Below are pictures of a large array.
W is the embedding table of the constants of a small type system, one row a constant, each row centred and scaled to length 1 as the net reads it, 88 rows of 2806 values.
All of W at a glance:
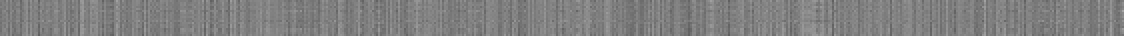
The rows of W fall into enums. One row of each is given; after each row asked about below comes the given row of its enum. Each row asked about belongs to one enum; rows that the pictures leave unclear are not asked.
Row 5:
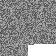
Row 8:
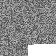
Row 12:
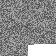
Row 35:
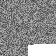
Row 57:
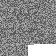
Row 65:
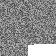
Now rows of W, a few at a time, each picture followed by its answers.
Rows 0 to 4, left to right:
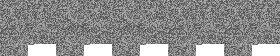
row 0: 5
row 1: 12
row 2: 12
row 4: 5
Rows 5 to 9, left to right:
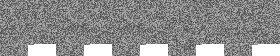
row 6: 12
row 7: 12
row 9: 57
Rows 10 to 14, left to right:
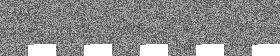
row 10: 57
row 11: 65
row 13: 8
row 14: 35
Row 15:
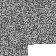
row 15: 8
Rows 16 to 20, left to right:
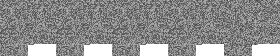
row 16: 5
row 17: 5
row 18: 5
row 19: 5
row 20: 35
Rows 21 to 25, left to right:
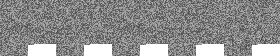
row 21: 12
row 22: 5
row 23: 12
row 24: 57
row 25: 8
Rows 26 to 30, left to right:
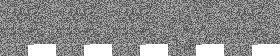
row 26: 57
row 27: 57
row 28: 57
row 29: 8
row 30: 57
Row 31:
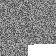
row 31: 65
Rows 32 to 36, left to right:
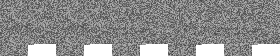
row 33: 12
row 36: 57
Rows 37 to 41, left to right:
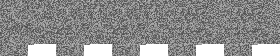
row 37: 12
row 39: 5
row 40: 57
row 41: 57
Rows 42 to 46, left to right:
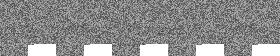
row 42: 65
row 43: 12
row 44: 35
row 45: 5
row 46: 12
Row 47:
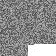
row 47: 5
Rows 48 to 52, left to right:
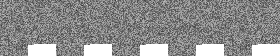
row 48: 8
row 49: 65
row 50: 35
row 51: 12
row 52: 8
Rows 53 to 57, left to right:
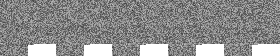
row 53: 35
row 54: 12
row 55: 65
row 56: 65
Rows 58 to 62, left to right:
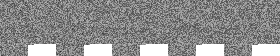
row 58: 65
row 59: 35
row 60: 57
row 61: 12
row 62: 5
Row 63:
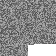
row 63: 5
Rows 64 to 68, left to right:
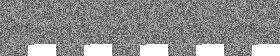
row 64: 12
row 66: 5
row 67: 65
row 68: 12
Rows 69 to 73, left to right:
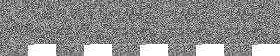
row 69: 12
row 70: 5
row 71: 57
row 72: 57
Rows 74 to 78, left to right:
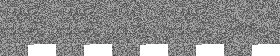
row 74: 57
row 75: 57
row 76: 65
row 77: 57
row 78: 12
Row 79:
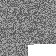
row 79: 57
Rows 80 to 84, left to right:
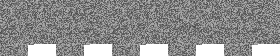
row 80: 5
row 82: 5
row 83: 12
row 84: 57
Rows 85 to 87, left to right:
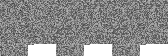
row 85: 65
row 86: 5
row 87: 5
